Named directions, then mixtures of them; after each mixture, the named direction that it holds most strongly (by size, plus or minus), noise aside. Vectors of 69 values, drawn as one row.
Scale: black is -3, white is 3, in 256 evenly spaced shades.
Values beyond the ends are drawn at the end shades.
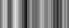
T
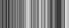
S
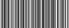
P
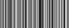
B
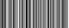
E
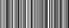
E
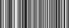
B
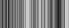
S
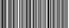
E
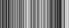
S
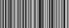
B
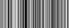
T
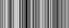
T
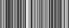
E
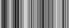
T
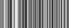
B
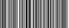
E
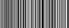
P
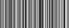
B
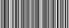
P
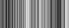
S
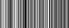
B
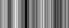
T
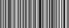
B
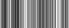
T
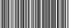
P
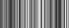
S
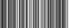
E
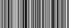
P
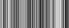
S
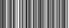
E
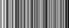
E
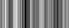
T
